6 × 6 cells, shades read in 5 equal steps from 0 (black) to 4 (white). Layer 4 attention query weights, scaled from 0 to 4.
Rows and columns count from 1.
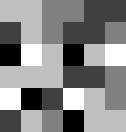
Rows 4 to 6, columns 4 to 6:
1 1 2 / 4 3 2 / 0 3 3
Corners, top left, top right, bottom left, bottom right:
3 1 1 3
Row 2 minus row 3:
1 -1 -1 1 -2 -2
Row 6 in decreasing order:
3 3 3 2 1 0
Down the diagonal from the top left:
3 3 3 1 3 3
